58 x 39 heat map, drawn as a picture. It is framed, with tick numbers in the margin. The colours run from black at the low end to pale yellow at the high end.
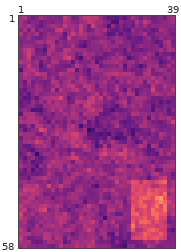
Mirror symmetry: none. Ninth with the highest average: bottom right. Odd patch: higher, in the bottom right. Odd rows or columns: none. Average level on the scale: 40%. Grain: blotchy.
